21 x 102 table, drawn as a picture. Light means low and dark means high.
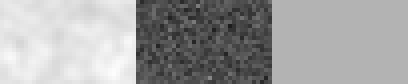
It is made of 1 by 3 panels. Panel 1,1: very low, blotchy, faint in contrast. Panel 1,2: high, fine-grained. Panel 1,3: low, flat.
